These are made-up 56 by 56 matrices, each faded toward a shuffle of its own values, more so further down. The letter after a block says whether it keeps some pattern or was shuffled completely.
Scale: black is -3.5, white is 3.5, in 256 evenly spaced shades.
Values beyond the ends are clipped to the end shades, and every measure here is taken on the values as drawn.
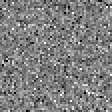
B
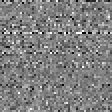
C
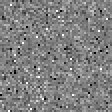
B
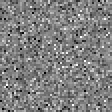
B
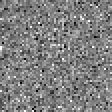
B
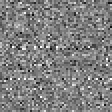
C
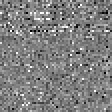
C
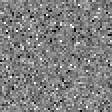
B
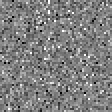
B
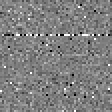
C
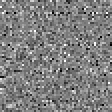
C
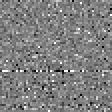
C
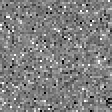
B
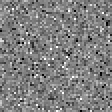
B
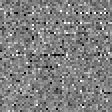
C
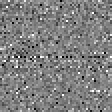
C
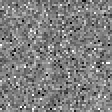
B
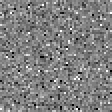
B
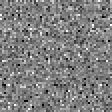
C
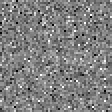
B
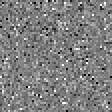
B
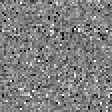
C
